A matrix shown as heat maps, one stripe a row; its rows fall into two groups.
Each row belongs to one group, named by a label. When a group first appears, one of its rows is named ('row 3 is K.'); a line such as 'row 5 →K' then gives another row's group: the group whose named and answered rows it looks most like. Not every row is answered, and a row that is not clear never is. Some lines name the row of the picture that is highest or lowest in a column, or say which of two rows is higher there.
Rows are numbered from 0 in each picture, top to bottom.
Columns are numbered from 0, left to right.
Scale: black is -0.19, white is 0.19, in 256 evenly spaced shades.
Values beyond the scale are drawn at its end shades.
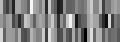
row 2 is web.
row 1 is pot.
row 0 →web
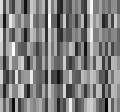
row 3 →pot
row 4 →web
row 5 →pot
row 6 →web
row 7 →pot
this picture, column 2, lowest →5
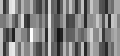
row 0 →pot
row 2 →web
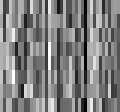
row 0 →web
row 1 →web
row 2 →pot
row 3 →web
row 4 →pot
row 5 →pot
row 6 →pot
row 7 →web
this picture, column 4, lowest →7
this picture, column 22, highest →6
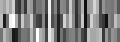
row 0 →pot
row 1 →pot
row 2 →web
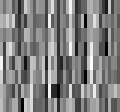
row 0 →pot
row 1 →pot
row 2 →pot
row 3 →pot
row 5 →web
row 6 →pot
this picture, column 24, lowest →6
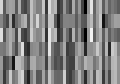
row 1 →web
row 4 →web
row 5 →web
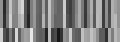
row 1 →web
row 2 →pot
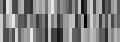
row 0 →web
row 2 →pot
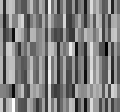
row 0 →pot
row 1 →web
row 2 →web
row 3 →pot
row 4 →pot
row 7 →pot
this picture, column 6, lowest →3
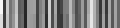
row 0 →pot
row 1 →pot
